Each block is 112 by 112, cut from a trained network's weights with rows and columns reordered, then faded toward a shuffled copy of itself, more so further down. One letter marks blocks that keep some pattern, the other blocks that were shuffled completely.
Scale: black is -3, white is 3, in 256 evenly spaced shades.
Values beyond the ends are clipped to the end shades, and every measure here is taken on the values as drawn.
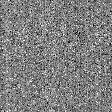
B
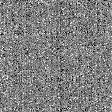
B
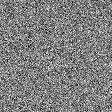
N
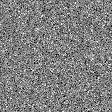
N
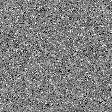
B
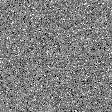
N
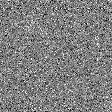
B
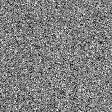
B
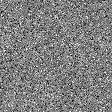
N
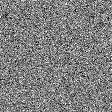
N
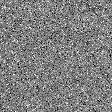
N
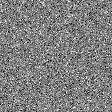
N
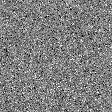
N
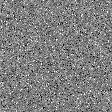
N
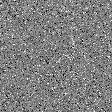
N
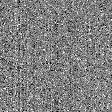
B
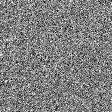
N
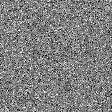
B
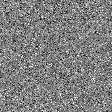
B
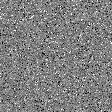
N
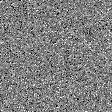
N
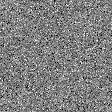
N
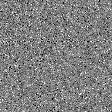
B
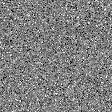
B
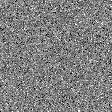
N
